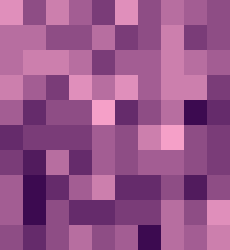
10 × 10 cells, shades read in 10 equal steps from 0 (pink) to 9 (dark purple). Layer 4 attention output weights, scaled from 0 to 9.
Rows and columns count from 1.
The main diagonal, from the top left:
1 3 2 1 0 5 4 5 5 2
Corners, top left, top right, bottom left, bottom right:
1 5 5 2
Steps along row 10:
up down down up down up down up down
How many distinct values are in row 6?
6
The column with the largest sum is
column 2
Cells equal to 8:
2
